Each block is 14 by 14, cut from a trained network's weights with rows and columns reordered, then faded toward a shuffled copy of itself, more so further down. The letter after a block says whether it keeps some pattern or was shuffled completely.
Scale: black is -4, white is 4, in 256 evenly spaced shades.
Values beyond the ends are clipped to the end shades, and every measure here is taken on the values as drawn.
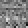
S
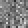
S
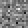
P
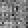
S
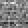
S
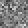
P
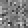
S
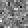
P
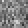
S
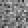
P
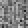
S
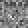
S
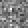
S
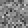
P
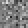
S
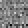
S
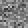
P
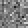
P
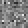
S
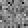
P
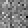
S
